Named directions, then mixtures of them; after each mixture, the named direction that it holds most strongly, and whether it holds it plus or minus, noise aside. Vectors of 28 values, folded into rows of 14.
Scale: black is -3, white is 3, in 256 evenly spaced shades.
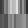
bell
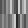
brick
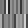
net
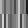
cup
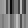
brick, minus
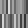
net, minus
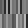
net, plus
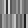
net, minus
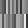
net, plus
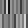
net, plus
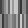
bell, plus
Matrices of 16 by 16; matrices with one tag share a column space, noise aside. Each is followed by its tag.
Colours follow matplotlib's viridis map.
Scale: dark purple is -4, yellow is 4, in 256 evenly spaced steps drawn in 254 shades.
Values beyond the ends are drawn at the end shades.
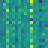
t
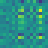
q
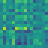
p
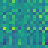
p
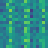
t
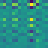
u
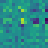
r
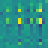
r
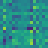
p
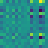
q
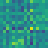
p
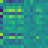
q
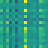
t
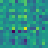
p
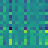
p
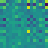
u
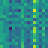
t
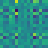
q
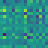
q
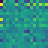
u
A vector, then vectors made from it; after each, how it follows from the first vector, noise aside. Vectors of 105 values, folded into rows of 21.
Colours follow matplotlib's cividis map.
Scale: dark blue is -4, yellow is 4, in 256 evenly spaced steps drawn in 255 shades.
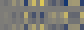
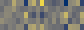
copied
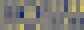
wrapped around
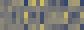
copied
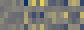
copied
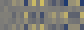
copied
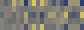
copied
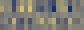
wrapped around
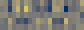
wrapped around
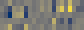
wrapped around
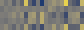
negated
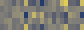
negated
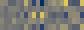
negated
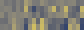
wrapped around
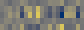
wrapped around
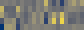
wrapped around
